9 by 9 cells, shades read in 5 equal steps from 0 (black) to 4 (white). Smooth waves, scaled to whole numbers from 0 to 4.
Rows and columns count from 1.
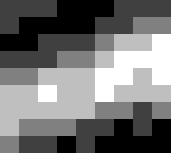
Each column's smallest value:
0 0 0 0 0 0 0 0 0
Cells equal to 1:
22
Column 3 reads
1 0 1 1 3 4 3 2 1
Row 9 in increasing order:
0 0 0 0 0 1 1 1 2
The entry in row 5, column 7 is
4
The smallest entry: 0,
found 16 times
